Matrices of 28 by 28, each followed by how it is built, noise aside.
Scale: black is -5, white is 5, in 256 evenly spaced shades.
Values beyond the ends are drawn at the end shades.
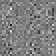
low rank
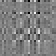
low rank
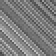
Toeplitz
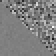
upper triangular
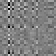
low rank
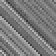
Toeplitz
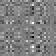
low rank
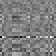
low rank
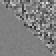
upper triangular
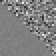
upper triangular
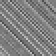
Toeplitz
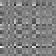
low rank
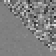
upper triangular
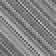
Toeplitz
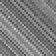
Toeplitz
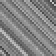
Toeplitz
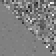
upper triangular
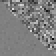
upper triangular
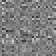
low rank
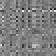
low rank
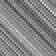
Toeplitz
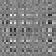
low rank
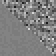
upper triangular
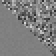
upper triangular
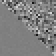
upper triangular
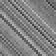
Toeplitz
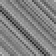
Toeplitz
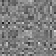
low rank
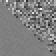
upper triangular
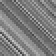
Toeplitz
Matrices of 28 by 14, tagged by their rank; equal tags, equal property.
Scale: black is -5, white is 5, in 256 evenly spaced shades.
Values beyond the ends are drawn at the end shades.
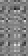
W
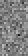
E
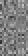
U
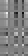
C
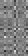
W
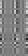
C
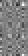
W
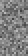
E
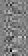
U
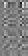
W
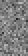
E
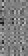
U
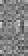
U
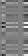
C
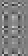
C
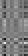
C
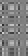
C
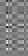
C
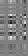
C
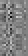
U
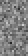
E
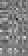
U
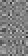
U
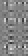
W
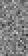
E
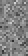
E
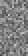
E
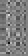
W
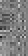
U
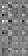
W
